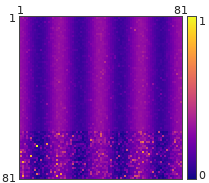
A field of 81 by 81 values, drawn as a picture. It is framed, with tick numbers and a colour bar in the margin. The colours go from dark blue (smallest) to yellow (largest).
Upright stripes repeat 4 times across the table. The top part is calmer, up to a seam about 70% of the way down. Overall the values sit about 20% of the way up the scale.
